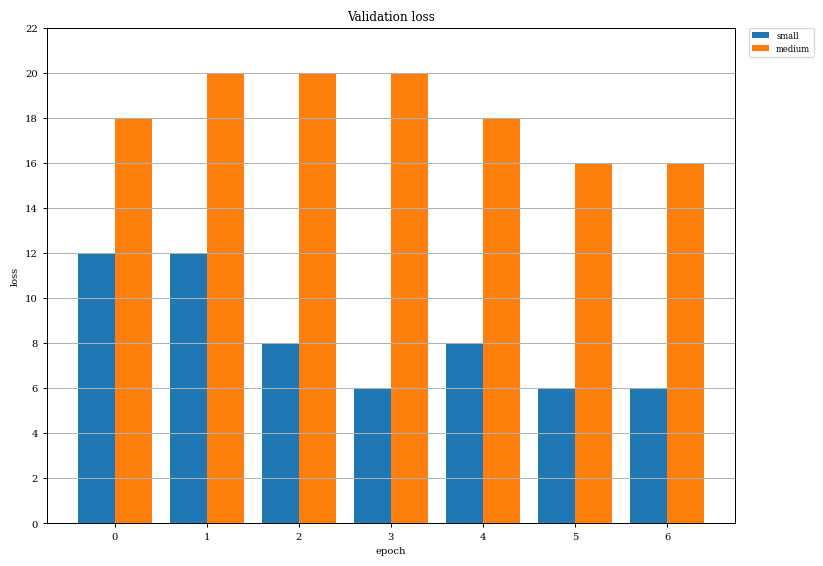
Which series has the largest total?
medium
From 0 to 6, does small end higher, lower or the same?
lower
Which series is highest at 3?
medium
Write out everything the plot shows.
Title: Validation loss
x-axis: epoch, ticks 0 1 2 3 4 5 6
y-axis: loss, ticks 0 2 4 6 8 10 12 14 16 18 20 22
Legend: small, medium
Values:
small: 12 12 8 6 8 6 6
medium: 18 20 20 20 18 16 16
